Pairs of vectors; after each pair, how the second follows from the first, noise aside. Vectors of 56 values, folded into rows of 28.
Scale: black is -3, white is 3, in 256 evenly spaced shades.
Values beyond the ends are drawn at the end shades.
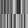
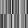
shuffled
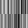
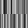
shuffled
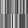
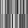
copied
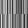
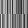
copied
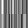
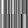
copied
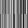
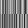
shuffled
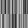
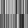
shuffled
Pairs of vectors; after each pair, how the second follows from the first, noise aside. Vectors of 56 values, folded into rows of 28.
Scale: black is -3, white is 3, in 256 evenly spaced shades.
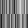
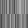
shrunk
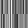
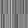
shrunk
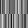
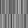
shrunk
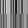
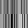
reversed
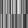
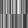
copied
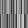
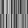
reversed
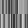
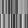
copied
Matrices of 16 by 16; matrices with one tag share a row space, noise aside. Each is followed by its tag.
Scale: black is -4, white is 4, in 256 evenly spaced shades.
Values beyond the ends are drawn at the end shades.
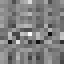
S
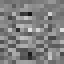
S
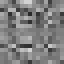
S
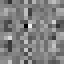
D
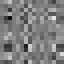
D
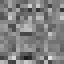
S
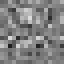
S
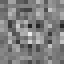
S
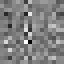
D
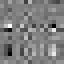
D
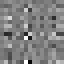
D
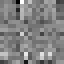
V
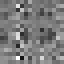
V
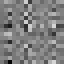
D
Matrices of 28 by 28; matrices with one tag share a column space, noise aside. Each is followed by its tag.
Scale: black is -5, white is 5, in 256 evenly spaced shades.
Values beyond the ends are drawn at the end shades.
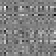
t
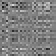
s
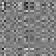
s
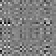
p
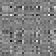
t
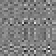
p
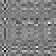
p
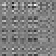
s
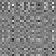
s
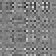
s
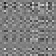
s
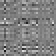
p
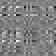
t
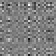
s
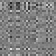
s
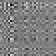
s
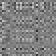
s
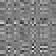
p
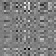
s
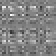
t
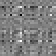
t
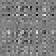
t
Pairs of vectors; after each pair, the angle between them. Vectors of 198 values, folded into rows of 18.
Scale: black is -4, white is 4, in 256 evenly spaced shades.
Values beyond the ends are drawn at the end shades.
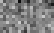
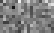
nearly opposite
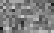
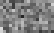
nearly opposite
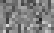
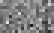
partly opposed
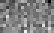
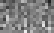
nearly parallel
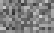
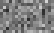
partly aligned
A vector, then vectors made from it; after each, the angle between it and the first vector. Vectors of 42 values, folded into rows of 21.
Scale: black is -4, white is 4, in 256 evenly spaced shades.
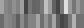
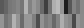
nearly opposite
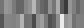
partly opposed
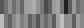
nearly opposite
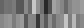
partly opposed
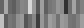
partly opposed
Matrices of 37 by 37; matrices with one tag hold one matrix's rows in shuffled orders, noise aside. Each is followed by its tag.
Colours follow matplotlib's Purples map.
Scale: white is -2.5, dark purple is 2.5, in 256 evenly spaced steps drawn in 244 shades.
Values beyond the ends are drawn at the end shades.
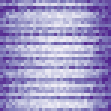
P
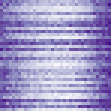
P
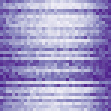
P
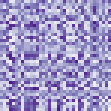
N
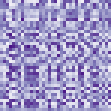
N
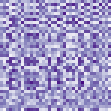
N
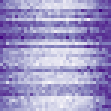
P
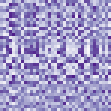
N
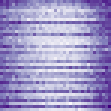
P
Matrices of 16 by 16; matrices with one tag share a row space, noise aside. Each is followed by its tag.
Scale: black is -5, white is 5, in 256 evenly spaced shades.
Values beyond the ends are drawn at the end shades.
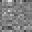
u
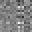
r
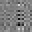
r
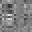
u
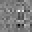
r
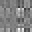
r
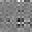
r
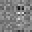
r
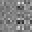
r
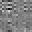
u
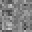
u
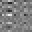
u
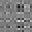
r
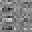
u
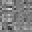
u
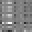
u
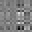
r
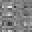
u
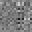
r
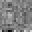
u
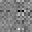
r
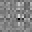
r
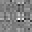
r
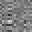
u
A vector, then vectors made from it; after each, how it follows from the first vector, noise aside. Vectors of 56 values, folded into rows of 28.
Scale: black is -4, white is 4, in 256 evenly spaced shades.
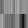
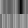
wrapped around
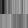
wrapped around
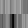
wrapped around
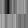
wrapped around
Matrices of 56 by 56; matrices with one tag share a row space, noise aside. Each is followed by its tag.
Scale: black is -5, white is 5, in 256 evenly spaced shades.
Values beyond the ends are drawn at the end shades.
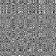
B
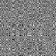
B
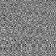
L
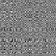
L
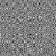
B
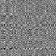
L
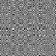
B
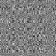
B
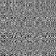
L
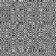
B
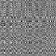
L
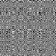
B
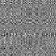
L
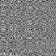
L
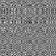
L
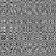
L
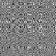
B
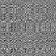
L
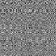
L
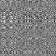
L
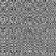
L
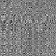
L
